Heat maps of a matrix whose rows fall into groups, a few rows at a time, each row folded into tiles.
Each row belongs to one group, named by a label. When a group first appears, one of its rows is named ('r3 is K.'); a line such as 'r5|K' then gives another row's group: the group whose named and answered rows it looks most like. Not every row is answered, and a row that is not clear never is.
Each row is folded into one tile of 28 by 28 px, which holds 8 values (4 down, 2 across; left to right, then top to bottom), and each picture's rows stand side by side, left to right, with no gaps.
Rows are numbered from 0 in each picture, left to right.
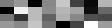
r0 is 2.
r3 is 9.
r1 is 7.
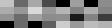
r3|7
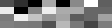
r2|7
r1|7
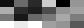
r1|9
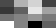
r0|9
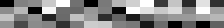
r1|2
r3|7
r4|2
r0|7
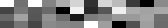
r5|7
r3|9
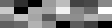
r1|7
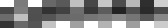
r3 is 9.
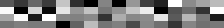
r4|7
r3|7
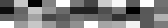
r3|9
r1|7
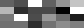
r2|2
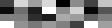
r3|9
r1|2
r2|7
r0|9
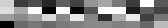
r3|2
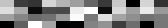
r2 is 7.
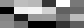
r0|2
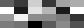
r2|2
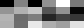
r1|7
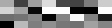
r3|2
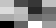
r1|9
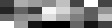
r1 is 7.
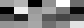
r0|2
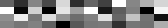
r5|2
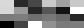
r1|9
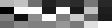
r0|2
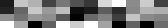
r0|9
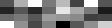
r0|9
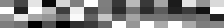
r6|9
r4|9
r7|2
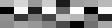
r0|2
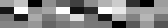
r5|7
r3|2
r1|7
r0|2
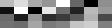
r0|2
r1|2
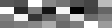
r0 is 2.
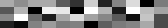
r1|2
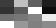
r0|9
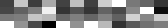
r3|9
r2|9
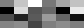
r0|2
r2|2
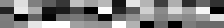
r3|2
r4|9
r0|2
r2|9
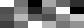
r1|9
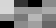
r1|7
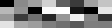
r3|2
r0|7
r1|2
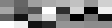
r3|2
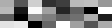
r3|2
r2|9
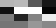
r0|2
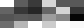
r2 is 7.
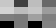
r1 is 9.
